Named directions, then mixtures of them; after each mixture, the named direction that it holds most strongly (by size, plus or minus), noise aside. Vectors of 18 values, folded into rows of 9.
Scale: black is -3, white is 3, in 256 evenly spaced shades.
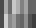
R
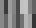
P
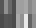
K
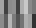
P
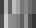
R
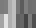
K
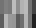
R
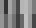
P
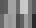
P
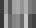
R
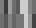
P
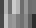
R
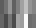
K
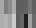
K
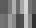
P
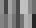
P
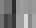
K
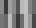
P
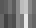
K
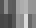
K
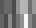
K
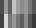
R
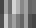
R
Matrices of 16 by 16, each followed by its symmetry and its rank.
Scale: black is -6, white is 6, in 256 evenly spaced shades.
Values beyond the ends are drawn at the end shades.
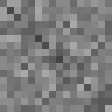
symmetric, full rank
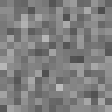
neither, full rank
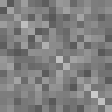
symmetric, full rank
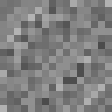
symmetric, full rank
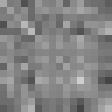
symmetric, rank three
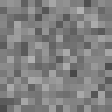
neither, full rank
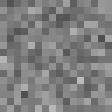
neither, full rank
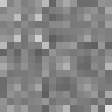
symmetric, rank three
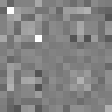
symmetric, rank three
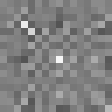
symmetric, rank three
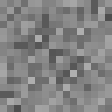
symmetric, full rank
